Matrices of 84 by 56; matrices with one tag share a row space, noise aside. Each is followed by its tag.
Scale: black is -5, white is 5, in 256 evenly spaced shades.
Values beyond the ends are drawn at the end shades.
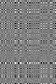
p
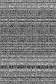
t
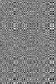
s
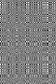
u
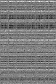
t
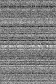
t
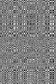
s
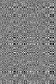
s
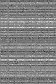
t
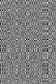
u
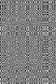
u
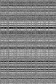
t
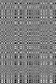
p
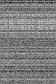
t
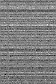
t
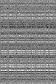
t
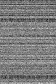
t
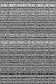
t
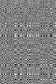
p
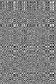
s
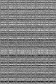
t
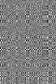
u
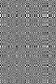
u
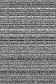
t
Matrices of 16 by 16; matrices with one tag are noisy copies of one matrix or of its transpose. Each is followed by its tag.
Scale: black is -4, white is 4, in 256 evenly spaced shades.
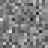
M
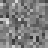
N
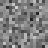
M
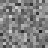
M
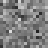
N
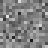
M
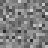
M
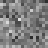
N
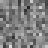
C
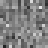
C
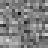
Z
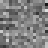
C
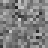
N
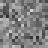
N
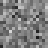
N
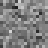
N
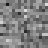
Z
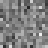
C
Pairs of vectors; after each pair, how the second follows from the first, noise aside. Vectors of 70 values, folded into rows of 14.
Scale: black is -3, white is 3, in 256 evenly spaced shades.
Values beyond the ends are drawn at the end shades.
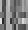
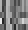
copied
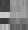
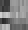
copied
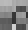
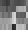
negated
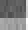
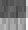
copied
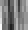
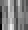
negated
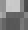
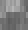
shrunk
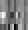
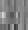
shrunk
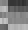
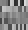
sign-scrambled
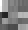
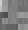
shrunk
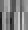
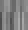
shrunk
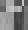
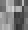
copied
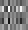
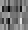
sign-scrambled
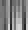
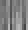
shrunk
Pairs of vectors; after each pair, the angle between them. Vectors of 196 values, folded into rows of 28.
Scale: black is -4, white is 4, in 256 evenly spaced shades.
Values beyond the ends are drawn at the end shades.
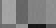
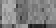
nearly parallel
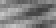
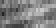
nearly opposite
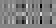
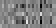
nearly parallel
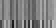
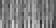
nearly opposite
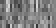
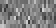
orthogonal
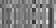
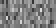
partly aligned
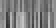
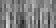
nearly opposite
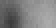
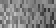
partly opposed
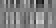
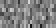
orthogonal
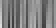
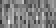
partly opposed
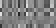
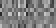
nearly opposite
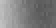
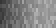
nearly opposite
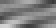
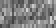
partly opposed
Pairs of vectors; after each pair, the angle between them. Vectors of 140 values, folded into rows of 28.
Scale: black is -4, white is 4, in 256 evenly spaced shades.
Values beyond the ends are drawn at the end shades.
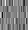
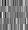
nearly opposite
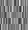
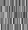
partly opposed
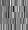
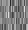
nearly opposite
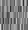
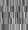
partly aligned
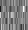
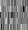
nearly opposite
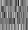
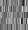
orthogonal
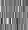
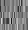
nearly opposite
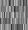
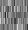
partly opposed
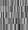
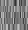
partly opposed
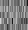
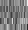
nearly opposite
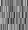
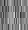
partly opposed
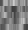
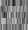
partly opposed
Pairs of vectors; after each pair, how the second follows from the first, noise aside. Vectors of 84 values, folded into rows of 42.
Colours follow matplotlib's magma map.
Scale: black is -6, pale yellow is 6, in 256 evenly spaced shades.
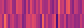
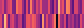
scaled up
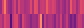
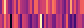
scaled up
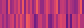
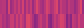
shrunk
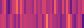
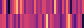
scaled up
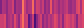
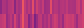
shrunk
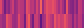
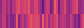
reversed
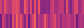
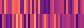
scaled up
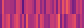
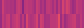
shrunk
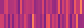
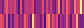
scaled up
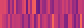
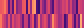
scaled up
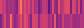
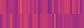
shrunk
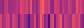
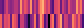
scaled up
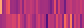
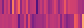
reversed
